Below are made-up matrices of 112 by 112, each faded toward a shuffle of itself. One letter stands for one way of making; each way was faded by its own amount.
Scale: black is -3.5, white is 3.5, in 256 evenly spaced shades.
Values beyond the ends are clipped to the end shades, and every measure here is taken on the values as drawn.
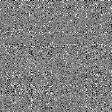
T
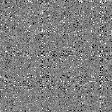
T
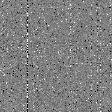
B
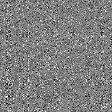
B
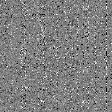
B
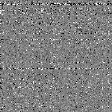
T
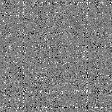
T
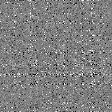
T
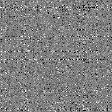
T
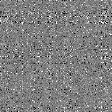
T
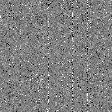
B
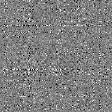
T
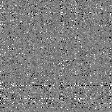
T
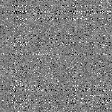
T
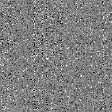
B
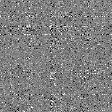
T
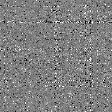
T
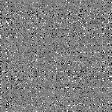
T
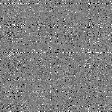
T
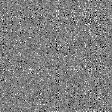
B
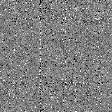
B
